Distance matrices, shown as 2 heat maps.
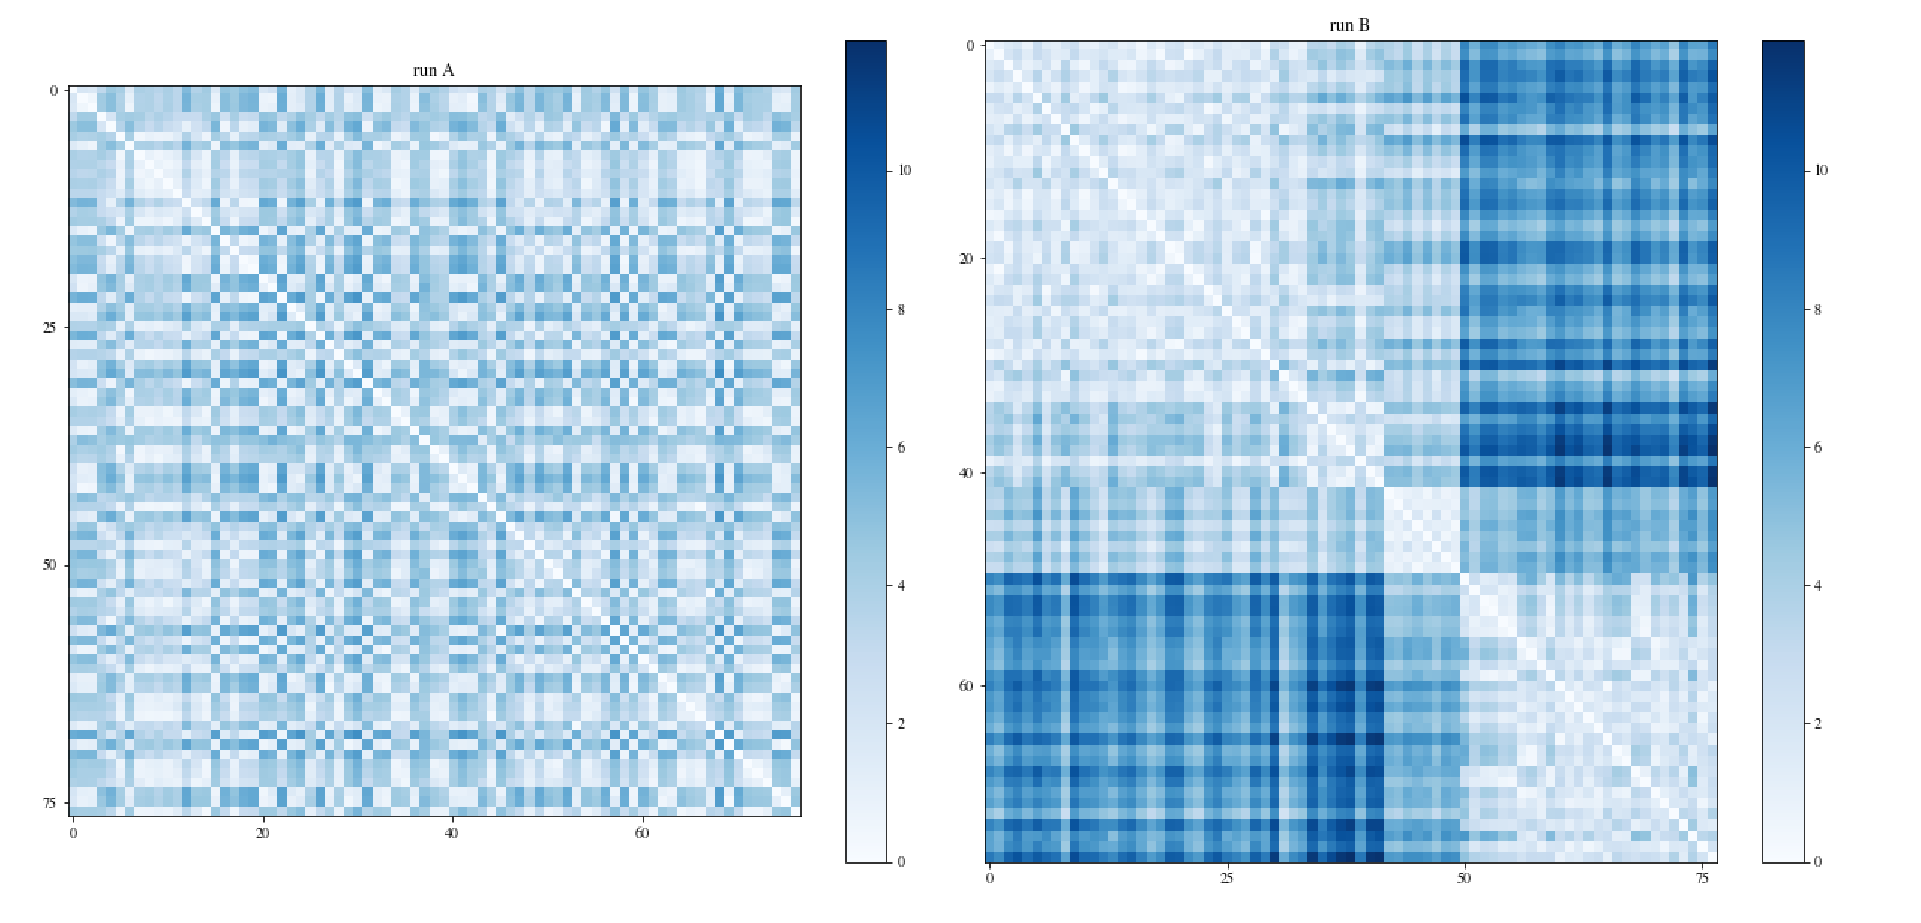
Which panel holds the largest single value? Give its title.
run B
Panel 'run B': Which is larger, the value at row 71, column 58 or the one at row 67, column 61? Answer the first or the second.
the second
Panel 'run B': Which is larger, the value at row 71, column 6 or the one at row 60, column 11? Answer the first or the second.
the second
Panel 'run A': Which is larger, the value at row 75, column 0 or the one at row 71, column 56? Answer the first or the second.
the second
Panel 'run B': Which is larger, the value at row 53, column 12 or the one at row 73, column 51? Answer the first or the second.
the first
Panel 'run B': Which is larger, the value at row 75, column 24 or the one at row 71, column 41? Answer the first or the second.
the second
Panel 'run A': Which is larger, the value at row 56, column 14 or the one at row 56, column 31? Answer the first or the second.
the first
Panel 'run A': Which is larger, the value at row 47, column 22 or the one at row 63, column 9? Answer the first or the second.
the second
